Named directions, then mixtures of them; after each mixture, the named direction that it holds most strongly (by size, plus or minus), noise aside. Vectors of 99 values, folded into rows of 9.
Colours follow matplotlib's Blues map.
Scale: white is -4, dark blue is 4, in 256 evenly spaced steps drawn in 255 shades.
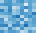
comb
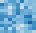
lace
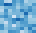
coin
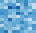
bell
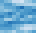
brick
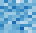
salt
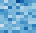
bell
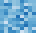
comb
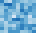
coin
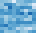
brick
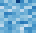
salt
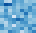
coin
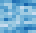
brick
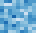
coin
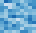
coin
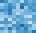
lace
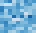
coin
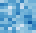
lace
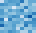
comb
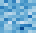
salt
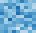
bell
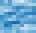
brick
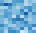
coin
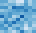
brick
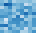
comb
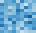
lace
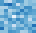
coin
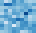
coin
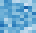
comb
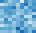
lace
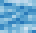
brick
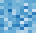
comb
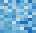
salt
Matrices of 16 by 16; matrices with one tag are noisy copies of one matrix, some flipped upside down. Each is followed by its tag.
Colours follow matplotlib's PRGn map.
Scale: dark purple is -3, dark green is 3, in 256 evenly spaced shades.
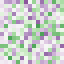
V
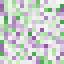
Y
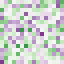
Y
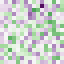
V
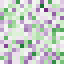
V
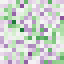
V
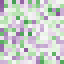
Y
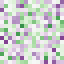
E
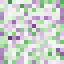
Y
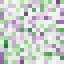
Y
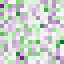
E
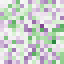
V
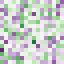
E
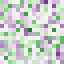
E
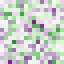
V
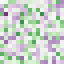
E
